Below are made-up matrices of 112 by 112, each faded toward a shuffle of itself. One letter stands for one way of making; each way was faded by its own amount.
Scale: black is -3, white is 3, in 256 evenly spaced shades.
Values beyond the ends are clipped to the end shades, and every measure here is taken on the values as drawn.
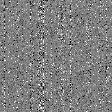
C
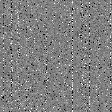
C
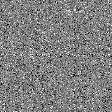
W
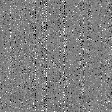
C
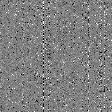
C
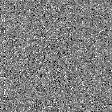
W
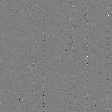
C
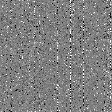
C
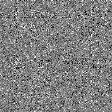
W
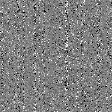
C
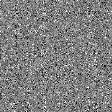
W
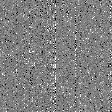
C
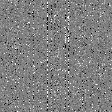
C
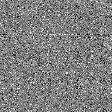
W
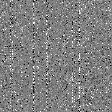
C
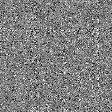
W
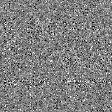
W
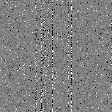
C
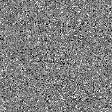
W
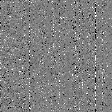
C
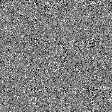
W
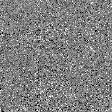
W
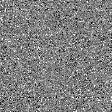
W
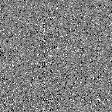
W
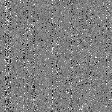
C
